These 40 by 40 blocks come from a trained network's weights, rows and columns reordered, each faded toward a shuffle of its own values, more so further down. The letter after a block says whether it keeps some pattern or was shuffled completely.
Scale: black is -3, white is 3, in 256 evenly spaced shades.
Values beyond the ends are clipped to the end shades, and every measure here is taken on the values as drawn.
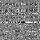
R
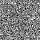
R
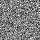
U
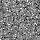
U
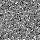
U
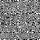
R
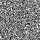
U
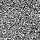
U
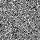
U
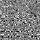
R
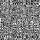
R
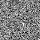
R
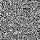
R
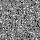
U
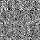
R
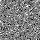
U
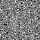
U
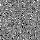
R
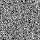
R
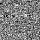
R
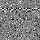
R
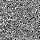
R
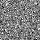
U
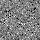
U
